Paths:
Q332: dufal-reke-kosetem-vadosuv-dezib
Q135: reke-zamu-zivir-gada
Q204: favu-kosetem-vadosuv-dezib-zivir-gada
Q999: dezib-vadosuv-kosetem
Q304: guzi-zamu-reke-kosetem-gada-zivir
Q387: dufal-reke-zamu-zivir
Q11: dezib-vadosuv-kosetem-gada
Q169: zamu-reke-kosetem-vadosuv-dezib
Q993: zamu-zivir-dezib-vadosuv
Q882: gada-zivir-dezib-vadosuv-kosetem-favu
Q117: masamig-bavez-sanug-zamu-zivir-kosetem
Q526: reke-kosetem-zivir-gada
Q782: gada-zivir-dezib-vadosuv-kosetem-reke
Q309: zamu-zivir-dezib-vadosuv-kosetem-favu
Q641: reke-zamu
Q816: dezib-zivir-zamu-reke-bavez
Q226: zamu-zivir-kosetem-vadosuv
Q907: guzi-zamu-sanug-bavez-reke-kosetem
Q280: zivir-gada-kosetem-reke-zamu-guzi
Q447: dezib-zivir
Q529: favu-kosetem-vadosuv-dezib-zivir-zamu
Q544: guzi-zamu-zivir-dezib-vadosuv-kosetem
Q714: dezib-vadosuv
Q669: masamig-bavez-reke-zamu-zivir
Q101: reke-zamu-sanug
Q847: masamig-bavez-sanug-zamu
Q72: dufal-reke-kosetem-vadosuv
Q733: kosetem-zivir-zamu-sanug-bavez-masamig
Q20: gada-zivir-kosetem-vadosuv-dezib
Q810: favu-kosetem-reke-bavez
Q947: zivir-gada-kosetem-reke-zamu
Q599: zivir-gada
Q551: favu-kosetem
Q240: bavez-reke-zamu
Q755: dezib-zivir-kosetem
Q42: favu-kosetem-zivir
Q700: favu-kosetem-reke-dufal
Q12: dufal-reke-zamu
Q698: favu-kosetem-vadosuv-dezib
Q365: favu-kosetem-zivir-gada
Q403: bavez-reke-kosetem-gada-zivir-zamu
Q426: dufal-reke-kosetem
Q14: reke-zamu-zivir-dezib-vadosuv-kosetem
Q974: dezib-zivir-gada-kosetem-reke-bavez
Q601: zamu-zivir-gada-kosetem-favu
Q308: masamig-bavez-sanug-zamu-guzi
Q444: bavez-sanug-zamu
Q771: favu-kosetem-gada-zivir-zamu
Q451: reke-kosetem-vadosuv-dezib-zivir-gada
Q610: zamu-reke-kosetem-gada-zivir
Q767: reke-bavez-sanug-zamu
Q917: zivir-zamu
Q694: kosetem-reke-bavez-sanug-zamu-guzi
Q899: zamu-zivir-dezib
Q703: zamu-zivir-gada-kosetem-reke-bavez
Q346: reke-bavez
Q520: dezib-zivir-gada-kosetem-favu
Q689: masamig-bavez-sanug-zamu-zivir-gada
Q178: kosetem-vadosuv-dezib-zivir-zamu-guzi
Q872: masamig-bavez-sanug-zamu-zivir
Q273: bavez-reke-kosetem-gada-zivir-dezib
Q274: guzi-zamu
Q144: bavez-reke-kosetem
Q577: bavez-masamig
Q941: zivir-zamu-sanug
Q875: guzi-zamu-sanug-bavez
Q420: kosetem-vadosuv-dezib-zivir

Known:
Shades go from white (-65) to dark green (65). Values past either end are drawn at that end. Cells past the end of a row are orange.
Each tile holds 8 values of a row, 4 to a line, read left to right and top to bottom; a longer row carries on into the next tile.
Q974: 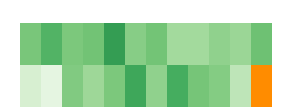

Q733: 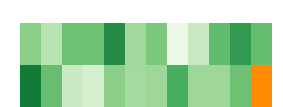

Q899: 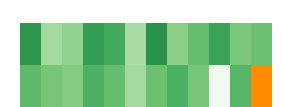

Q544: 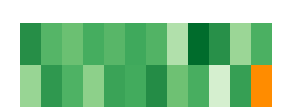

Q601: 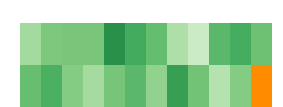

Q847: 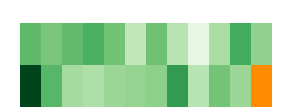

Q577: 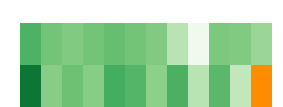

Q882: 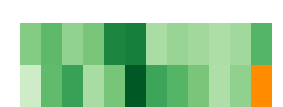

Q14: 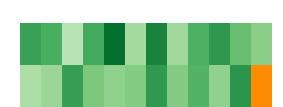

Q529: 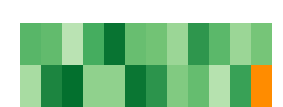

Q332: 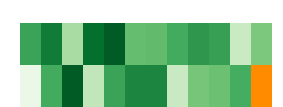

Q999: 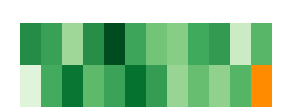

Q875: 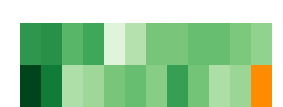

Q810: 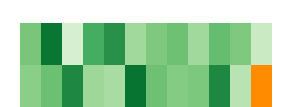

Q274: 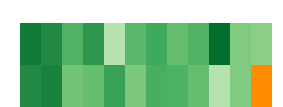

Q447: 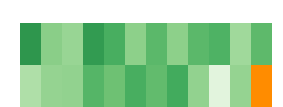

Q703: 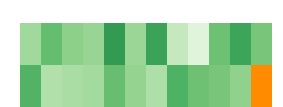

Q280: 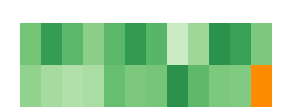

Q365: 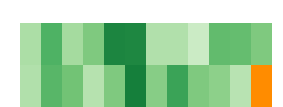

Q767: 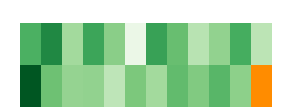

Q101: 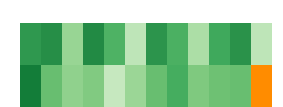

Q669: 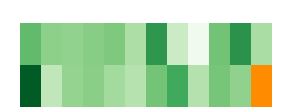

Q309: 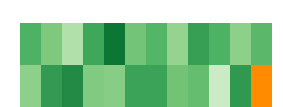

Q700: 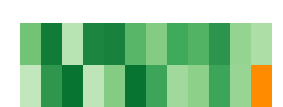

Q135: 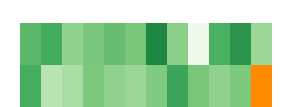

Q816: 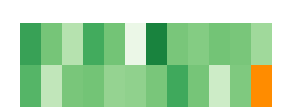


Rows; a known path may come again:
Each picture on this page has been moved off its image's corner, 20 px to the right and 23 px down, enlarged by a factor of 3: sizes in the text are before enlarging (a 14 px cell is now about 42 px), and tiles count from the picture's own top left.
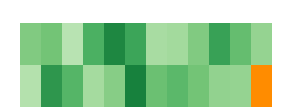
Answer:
Q42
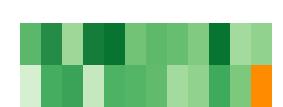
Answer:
Q426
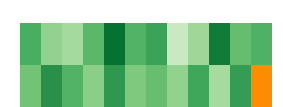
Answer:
Q226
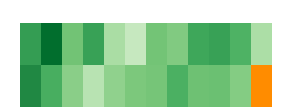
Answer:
Q907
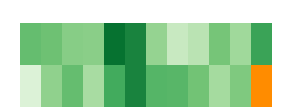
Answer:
Q20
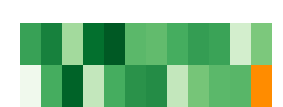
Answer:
Q332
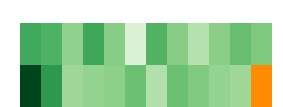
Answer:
Q444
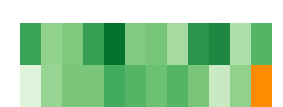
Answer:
Q755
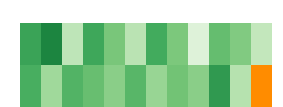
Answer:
Q346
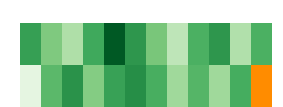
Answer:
Q420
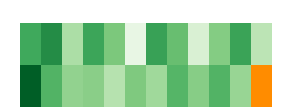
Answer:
Q767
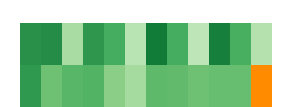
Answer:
Q641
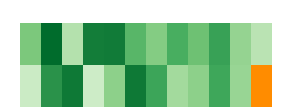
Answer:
Q700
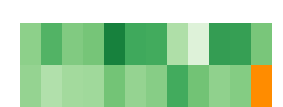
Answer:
Q947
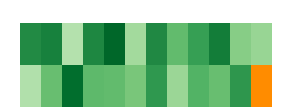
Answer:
Q169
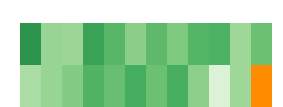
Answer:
Q447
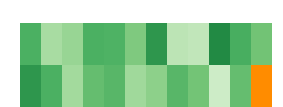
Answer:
Q917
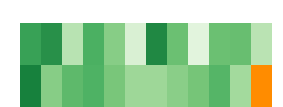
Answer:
Q240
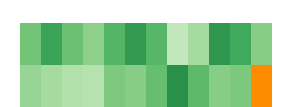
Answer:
Q280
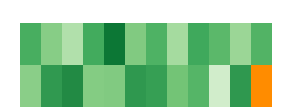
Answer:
Q309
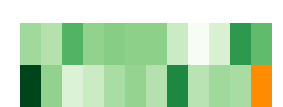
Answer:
Q689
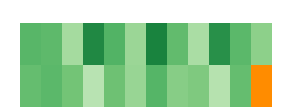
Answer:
Q387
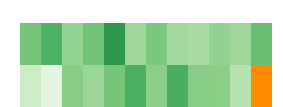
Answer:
Q974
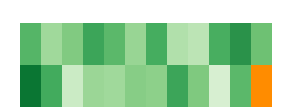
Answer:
Q941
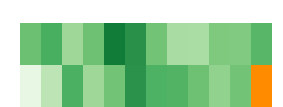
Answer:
Q782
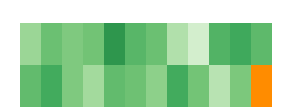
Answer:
Q601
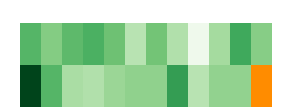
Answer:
Q847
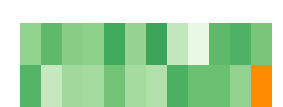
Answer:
Q703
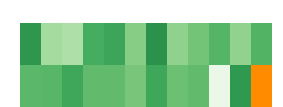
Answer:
Q993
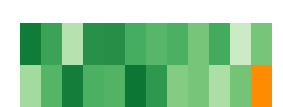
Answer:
Q714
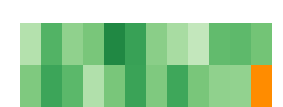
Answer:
Q771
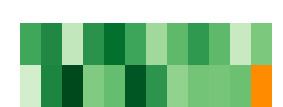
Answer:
Q698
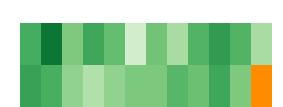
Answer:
Q694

